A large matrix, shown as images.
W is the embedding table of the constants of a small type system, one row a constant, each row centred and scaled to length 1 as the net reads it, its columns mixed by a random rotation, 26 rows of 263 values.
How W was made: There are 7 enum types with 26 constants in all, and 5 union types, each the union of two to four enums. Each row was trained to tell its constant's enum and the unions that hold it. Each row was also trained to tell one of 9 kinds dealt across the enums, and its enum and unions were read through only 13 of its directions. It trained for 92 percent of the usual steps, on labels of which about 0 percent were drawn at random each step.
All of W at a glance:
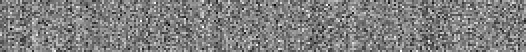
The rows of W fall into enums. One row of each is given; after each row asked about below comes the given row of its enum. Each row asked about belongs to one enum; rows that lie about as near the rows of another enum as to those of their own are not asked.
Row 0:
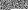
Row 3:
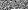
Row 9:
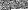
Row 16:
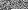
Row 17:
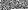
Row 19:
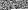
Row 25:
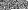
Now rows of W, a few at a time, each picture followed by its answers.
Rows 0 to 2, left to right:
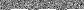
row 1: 19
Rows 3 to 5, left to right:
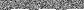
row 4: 17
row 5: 19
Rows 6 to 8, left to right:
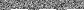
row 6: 0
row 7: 16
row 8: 0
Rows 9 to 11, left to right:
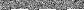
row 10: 9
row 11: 3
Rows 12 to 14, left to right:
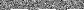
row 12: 19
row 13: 0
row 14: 3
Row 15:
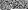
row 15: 17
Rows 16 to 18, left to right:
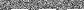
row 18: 19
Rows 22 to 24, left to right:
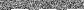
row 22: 3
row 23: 9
